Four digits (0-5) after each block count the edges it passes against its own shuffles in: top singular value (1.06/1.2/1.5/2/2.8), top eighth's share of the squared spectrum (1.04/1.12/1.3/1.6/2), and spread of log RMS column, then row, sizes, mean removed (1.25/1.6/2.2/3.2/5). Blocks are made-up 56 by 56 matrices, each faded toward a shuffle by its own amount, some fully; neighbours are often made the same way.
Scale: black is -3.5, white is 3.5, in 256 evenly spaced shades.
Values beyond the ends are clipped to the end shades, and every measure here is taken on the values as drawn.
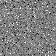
0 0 0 0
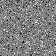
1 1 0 0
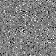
3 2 0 1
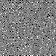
3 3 0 1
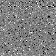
3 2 0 1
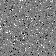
1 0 0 0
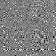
4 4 2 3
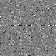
3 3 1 1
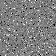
1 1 0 0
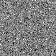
1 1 0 0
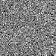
3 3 1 1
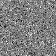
2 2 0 1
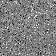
0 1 0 0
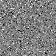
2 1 0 0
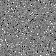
0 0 0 0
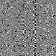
4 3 2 1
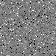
1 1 0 0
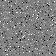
0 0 0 0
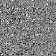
1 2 1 2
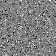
0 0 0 0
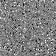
0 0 0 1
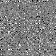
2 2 1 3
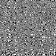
2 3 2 3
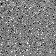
0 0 0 0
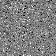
0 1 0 1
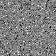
2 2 0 0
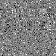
3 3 1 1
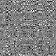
4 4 2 2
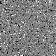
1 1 0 0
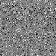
3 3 1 1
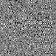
3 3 2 1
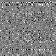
4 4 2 2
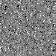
3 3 1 1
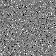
2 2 0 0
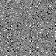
3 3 2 1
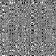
4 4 3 2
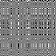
5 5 4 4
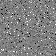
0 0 0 0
